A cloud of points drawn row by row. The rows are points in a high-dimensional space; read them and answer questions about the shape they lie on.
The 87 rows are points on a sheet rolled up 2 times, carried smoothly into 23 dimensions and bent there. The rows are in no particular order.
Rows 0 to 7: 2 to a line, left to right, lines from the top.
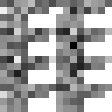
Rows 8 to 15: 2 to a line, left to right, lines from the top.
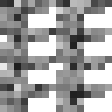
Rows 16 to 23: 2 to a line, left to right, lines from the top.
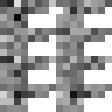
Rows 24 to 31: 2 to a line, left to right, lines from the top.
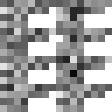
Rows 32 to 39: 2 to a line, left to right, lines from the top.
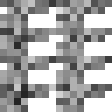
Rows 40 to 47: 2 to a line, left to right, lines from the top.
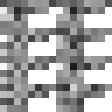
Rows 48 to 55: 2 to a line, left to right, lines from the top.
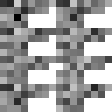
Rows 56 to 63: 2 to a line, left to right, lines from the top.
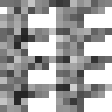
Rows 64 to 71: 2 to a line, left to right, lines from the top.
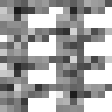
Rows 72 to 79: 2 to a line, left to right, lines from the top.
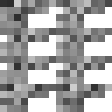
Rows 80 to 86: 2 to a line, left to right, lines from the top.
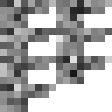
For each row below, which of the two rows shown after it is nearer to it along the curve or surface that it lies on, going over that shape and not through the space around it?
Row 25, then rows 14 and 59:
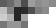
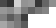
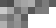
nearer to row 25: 14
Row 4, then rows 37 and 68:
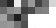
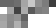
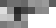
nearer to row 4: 68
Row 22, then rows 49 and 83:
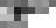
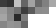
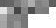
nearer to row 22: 49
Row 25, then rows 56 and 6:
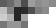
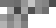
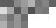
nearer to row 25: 56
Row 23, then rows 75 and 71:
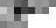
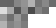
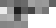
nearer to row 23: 71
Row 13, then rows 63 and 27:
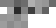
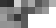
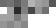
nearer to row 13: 27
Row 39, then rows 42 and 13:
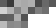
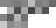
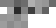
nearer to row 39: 42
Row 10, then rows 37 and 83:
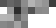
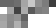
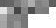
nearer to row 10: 37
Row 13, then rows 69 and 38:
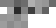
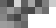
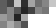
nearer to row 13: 38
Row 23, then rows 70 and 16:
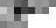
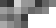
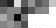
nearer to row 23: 16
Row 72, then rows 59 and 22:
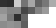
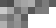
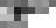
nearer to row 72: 59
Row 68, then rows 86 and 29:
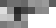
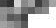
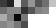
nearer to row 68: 29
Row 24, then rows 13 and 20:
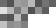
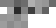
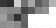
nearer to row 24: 13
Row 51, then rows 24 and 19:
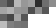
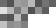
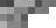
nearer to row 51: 24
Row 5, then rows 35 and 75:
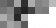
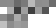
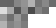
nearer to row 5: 35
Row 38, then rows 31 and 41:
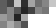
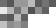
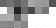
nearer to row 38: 41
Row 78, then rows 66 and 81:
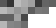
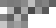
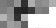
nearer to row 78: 66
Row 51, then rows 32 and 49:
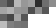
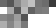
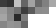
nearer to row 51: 32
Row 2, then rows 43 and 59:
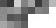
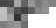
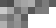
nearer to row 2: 43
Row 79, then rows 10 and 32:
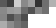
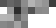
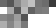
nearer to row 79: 32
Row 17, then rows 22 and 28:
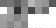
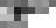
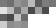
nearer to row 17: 22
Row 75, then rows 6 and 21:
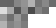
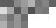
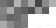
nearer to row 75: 6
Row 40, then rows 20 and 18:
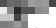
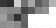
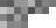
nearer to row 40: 20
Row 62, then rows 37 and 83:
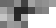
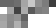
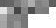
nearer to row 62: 37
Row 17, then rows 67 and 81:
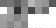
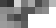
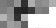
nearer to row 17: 81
